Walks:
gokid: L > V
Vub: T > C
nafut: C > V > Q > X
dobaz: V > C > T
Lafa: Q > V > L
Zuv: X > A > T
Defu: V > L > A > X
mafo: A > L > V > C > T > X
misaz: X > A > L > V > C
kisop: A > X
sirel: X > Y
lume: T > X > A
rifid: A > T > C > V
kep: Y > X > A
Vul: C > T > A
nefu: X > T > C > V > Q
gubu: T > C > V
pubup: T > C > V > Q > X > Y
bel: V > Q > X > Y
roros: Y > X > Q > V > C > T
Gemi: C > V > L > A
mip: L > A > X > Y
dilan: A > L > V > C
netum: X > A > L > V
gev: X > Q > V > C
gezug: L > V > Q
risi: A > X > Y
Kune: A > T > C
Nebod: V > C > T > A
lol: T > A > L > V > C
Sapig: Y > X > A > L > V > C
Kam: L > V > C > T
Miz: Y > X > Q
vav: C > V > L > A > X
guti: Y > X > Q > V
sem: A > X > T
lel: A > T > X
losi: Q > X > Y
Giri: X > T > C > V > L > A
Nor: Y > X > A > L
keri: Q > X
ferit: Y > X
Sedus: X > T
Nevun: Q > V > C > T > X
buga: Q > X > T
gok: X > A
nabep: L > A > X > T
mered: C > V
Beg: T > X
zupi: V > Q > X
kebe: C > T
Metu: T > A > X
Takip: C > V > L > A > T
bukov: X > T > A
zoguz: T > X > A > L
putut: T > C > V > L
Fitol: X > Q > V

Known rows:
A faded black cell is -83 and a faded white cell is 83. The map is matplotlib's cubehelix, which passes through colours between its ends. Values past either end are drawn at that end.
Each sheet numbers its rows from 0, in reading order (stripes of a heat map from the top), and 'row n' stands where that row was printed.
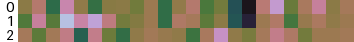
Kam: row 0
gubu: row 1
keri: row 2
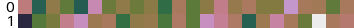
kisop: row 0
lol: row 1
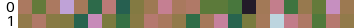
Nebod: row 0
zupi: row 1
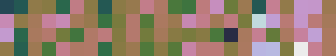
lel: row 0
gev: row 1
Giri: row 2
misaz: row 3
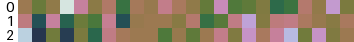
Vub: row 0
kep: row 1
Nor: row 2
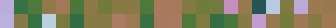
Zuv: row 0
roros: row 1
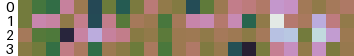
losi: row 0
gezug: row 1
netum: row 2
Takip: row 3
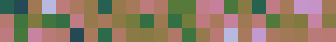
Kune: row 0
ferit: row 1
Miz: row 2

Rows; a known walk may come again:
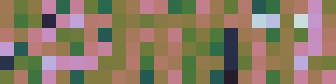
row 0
Beg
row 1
netum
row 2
Nebod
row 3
Giri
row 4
rifid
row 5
Kam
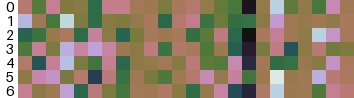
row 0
Gemi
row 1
roros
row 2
mafo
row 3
gubu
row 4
Vul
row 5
gezug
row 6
nafut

